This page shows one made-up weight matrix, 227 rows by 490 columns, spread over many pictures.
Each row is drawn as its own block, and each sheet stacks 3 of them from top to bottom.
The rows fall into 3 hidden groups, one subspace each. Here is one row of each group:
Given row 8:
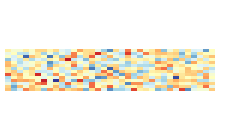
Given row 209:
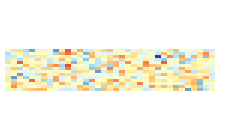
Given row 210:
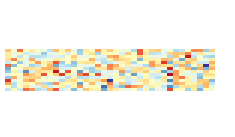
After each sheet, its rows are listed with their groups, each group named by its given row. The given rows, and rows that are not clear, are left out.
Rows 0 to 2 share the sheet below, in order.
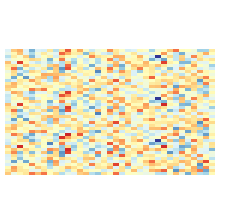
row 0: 209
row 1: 209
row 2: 209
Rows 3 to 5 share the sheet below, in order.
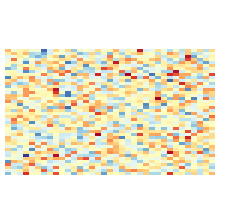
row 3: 210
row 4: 209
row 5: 210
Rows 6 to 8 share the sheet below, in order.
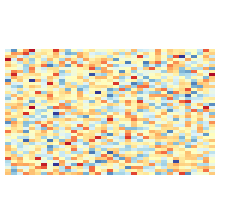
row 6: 209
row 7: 210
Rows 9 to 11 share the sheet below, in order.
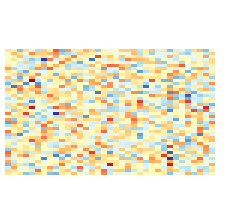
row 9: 8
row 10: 210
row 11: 210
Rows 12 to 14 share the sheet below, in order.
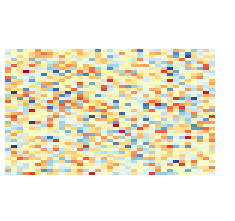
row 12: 210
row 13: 209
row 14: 8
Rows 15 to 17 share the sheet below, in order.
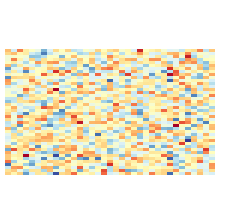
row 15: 210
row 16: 8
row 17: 210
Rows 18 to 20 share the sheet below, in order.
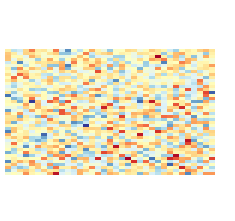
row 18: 209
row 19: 209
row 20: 210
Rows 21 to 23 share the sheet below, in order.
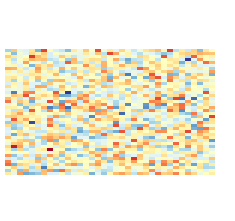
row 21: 210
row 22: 209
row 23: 8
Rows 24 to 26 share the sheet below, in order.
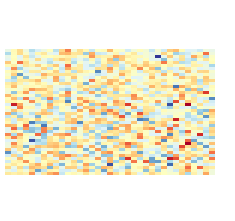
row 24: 209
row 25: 8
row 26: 210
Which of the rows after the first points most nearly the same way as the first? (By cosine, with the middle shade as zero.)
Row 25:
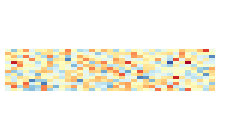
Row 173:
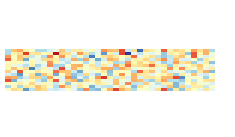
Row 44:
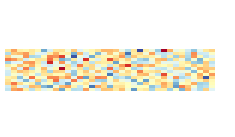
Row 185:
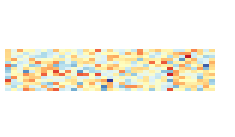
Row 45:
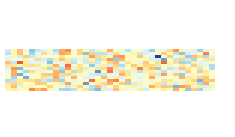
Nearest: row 173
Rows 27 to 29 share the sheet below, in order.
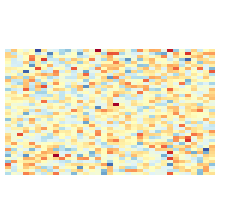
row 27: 210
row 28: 210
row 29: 210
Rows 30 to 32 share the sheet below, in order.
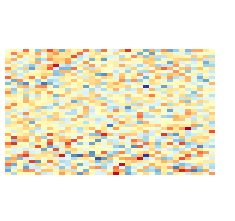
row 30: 8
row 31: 8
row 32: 8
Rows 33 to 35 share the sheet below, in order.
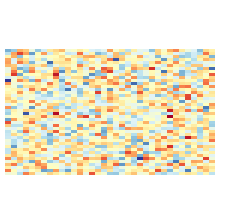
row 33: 209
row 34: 210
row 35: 8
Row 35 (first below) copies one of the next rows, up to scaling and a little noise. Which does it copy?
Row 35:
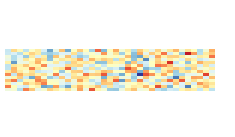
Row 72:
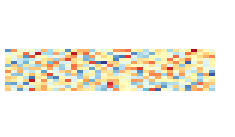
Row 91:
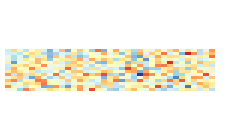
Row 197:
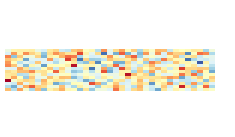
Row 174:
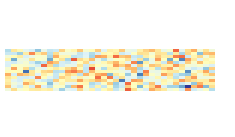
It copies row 91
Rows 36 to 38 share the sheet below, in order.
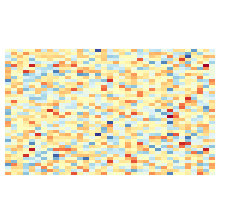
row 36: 210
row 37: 210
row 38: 210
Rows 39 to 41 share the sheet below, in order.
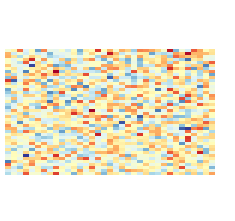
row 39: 210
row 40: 8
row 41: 210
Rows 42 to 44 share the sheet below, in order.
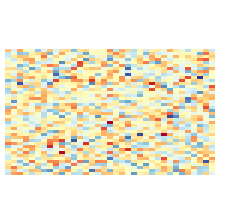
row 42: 8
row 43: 210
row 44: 8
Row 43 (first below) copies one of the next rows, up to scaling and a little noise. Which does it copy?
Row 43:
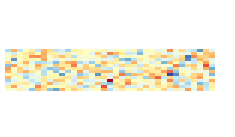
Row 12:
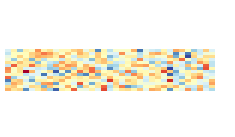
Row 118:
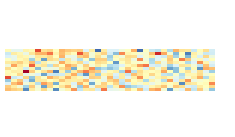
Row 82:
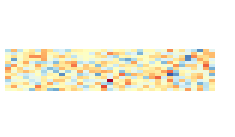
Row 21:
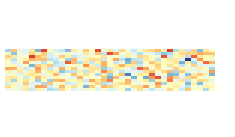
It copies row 82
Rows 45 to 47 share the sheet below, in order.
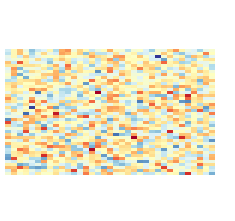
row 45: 209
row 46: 210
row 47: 8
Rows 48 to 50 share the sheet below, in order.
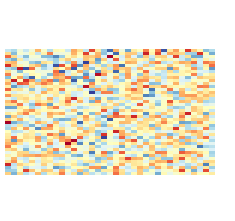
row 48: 8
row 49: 8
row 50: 8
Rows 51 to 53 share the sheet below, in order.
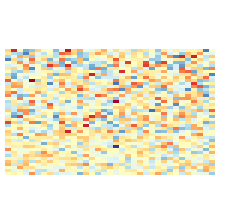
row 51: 209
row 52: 209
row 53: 210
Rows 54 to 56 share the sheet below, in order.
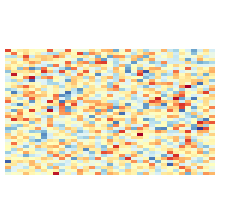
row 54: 8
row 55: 209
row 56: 210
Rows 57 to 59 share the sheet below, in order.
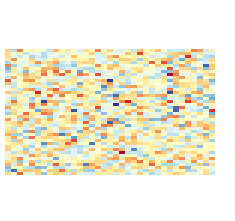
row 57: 210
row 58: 210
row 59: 8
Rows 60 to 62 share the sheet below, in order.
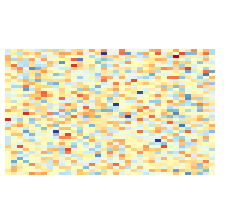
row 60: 8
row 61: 210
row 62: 209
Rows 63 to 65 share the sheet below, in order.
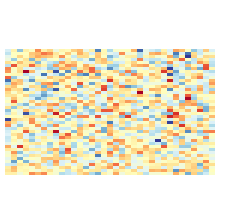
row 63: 210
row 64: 210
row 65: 209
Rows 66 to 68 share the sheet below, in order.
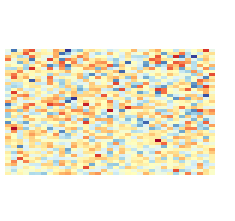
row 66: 209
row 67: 8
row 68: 209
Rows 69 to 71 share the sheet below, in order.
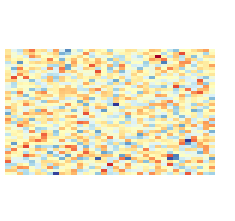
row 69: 209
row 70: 210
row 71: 210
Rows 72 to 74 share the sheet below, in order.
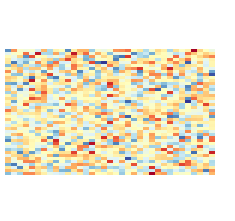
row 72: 8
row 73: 210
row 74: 8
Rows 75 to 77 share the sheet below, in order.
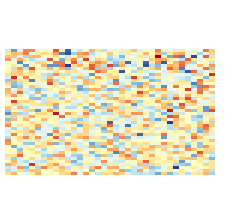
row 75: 209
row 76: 210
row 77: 8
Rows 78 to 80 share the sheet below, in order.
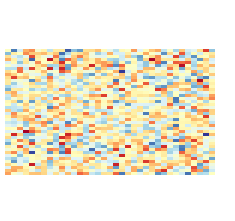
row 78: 209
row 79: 8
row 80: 209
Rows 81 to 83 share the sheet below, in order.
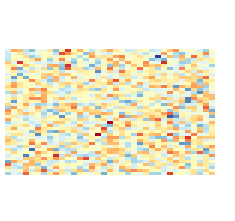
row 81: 209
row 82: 210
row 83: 210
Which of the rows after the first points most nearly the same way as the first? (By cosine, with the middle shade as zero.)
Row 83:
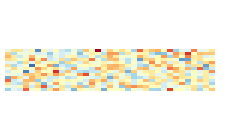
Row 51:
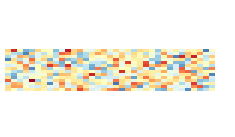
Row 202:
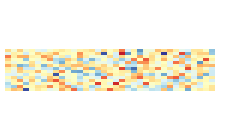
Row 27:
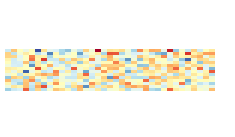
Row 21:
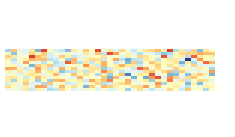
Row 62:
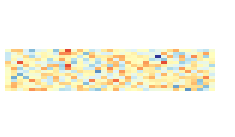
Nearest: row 27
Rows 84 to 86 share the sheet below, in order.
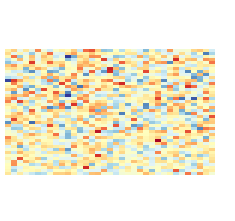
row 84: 8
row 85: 209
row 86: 209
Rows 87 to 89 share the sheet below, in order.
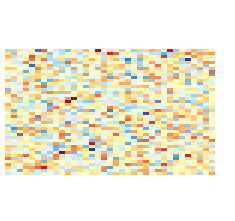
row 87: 210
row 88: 8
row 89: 8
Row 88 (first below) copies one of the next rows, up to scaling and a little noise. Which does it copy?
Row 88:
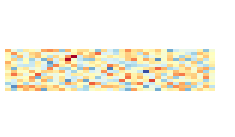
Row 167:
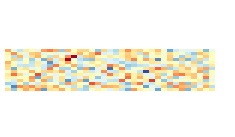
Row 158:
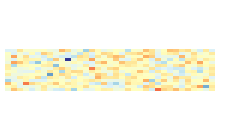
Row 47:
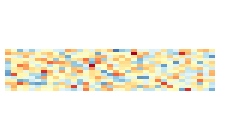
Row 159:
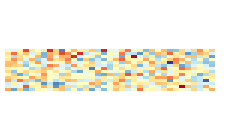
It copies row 167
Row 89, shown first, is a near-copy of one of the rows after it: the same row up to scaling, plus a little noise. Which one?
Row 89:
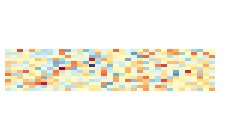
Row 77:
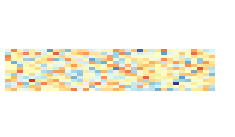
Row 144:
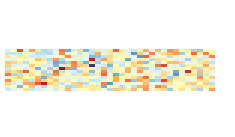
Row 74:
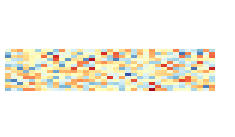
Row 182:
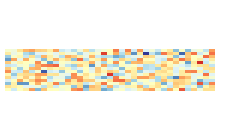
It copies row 144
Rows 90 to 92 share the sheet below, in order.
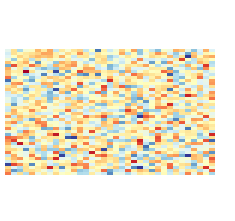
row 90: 210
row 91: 8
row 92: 209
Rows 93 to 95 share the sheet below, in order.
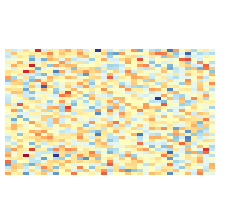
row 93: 210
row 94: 209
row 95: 210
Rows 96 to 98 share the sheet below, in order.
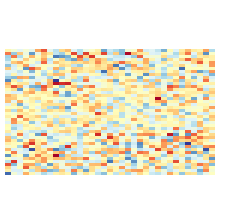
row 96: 8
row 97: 209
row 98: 210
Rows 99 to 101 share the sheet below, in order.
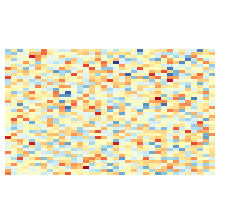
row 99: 210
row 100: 209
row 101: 209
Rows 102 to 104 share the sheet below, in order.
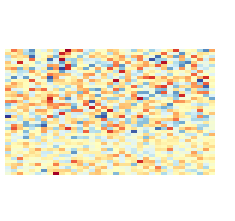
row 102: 209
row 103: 8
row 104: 8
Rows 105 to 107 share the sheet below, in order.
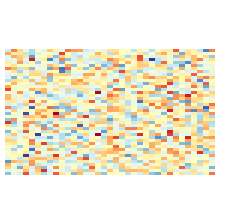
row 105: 209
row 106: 210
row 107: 210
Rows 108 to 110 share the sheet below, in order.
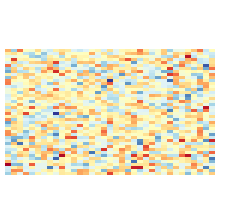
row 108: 210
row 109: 210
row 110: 209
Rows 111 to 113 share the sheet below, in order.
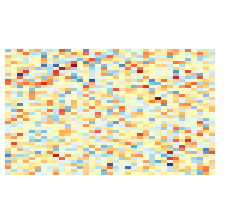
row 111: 8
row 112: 209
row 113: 210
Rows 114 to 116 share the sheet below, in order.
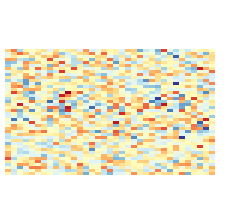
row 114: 8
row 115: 209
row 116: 8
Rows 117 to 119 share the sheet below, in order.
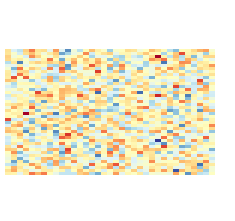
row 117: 209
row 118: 210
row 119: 209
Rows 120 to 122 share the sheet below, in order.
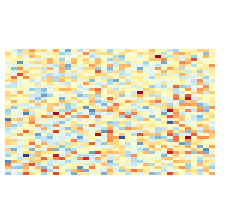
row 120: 209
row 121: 210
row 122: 210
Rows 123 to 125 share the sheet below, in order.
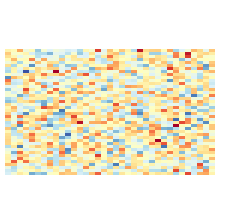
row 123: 210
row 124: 8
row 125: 209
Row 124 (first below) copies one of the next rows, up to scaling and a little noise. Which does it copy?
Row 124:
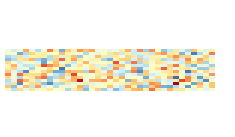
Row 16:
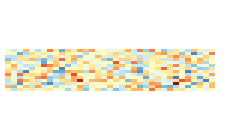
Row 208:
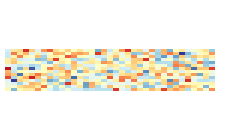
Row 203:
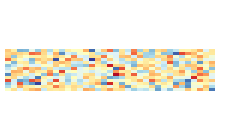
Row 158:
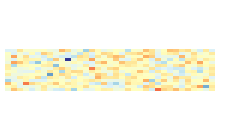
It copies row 16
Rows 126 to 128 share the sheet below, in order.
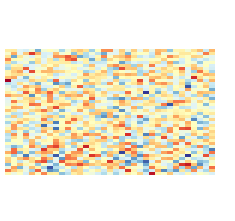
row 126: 8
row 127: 8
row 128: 8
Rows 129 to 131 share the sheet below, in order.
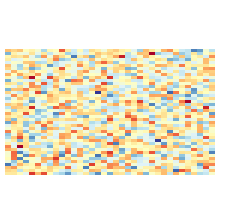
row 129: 8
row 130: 210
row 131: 209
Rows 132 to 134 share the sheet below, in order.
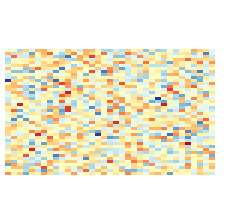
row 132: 8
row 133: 209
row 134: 210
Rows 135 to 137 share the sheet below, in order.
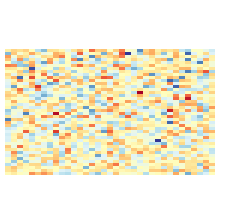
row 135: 8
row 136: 210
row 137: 209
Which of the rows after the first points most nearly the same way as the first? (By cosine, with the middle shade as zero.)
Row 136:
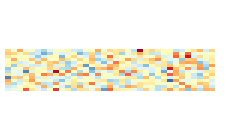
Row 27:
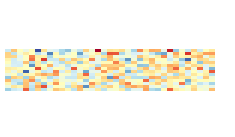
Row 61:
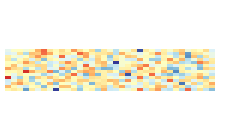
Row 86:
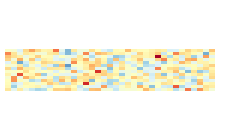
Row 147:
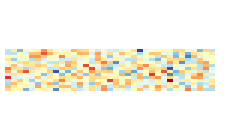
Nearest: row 27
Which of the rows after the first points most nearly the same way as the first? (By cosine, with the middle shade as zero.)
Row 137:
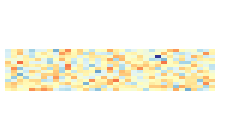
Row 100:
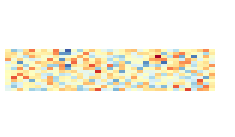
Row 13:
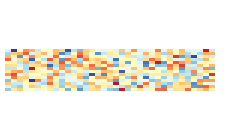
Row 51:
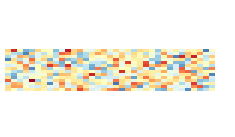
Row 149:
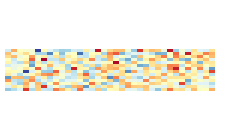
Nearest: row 51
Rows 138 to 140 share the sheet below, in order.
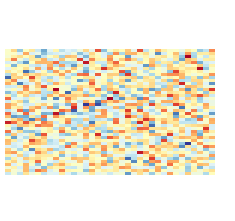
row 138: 210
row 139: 8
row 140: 210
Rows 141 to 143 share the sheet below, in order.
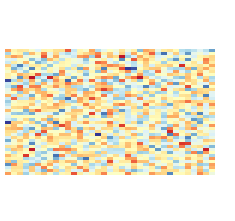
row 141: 8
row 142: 8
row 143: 210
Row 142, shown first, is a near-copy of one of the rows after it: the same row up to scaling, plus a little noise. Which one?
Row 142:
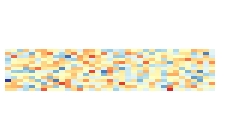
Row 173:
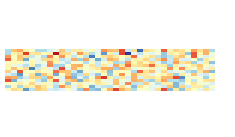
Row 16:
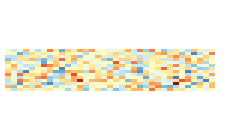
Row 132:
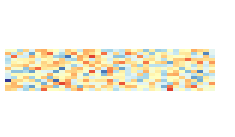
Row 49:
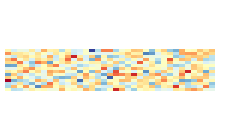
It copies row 132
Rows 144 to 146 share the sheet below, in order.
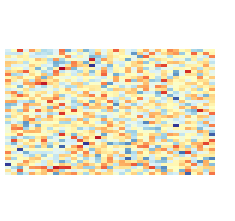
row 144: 8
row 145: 8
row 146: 8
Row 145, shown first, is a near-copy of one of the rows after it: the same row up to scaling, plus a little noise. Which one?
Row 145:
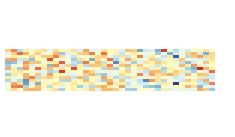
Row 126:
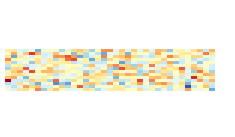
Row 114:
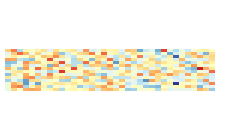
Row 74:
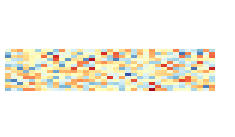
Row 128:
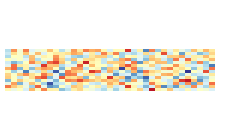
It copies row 114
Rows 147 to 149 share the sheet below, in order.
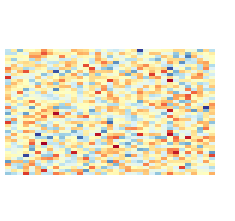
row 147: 210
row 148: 210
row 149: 210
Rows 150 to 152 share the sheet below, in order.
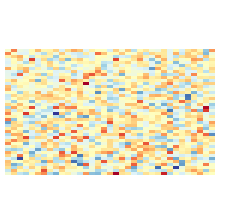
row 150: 209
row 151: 210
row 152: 8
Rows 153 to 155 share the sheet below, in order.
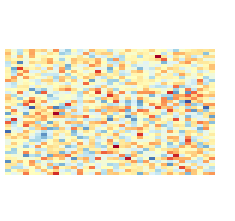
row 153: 209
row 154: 210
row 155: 210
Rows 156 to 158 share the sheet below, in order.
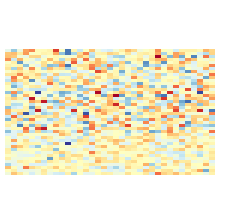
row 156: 209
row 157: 210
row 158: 8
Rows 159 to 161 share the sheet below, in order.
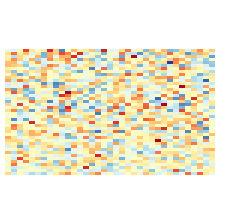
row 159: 8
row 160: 209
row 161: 209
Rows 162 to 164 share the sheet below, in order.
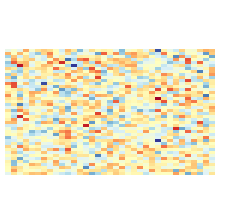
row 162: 8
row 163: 209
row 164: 209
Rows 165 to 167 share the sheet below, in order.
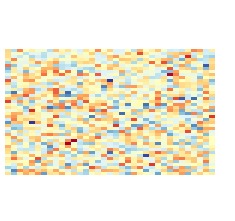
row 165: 210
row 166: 209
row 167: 8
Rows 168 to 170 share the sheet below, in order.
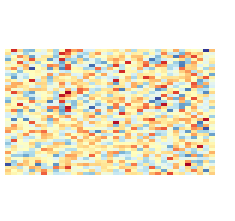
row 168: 209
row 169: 209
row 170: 8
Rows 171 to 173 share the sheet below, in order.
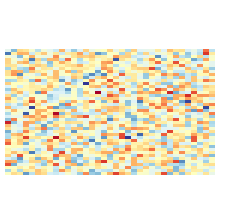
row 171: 209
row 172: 210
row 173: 8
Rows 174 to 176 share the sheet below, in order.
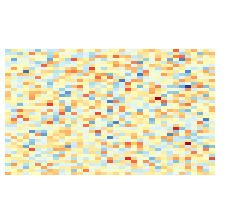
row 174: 8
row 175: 209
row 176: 210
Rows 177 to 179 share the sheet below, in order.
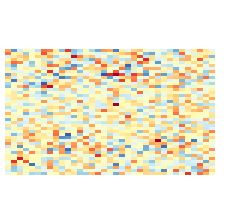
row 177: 8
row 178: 210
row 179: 209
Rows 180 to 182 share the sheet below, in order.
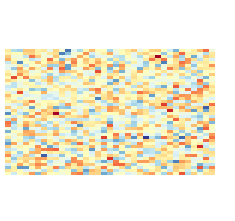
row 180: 209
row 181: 210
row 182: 8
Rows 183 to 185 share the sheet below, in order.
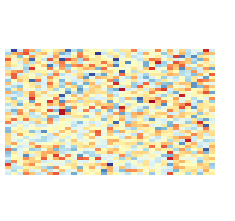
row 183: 209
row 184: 209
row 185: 210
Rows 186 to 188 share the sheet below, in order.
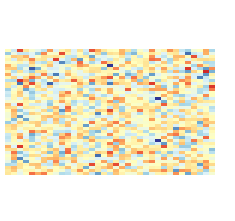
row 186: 8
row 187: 209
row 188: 209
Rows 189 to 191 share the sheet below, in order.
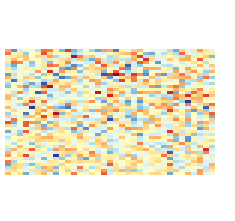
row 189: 8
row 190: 210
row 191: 210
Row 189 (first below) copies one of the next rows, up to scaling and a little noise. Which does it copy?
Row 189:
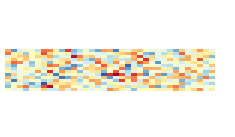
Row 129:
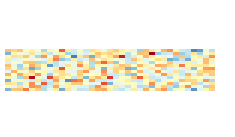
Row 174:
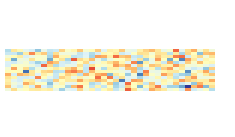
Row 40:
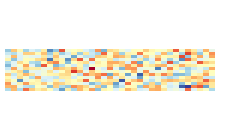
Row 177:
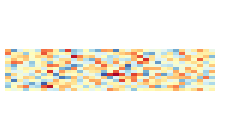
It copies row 177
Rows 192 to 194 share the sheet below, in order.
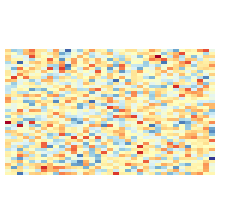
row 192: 209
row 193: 8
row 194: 8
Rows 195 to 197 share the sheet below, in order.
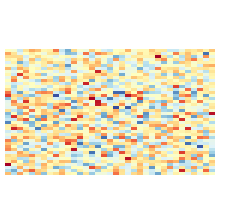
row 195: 209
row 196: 8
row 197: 8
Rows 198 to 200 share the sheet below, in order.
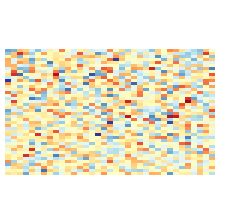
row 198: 209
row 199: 210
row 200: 210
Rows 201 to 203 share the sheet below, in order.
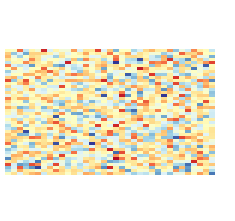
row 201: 210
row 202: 8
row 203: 8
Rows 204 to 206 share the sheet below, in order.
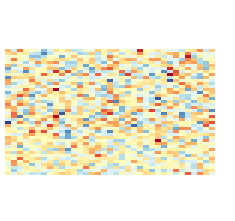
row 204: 210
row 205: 209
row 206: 209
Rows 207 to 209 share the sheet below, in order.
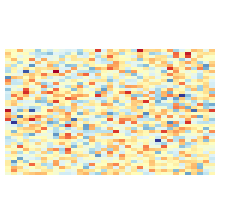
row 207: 210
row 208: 8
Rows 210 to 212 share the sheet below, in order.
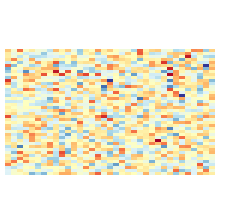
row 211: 8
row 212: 209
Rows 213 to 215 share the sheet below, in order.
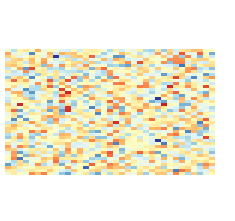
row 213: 8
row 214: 209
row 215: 209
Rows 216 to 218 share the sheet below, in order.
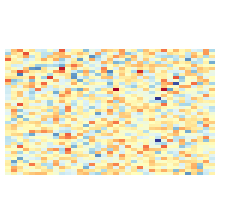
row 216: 8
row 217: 209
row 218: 209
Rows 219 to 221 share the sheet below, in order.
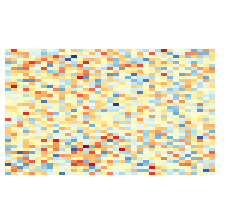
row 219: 8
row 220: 210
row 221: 8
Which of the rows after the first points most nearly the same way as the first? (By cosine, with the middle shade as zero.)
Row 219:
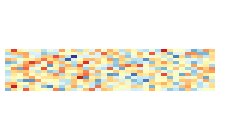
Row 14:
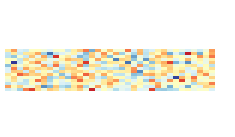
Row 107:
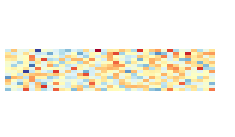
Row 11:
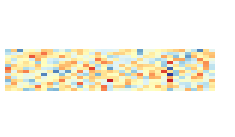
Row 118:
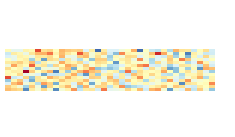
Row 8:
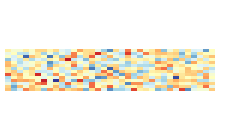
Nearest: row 14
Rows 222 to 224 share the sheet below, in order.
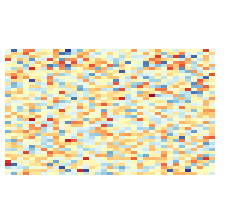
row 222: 209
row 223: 8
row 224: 8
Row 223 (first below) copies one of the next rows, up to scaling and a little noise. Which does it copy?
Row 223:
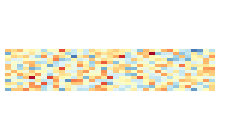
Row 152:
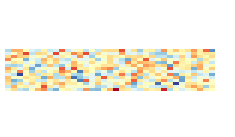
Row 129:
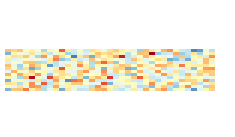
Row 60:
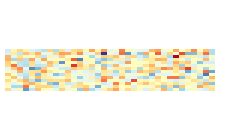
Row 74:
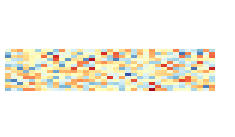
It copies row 129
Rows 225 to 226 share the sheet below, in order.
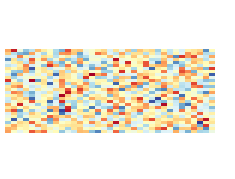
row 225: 209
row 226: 209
